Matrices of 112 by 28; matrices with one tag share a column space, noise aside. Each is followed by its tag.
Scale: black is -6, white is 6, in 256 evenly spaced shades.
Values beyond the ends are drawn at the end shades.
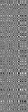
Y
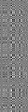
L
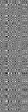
Y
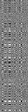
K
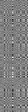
L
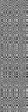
L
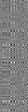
K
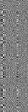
L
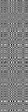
K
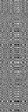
K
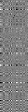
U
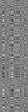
L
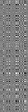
Y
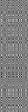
L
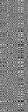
K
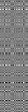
U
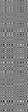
K
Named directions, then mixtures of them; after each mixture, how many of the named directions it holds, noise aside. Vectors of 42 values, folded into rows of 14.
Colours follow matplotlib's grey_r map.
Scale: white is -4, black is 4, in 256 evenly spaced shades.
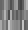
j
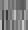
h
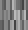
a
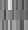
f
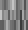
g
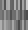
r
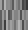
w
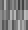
three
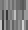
one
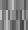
one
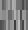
three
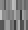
two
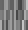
two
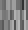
two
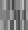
one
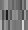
two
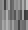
two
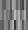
one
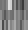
two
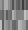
two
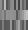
one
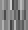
three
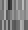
one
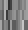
two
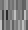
one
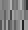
two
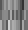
two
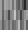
three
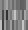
one
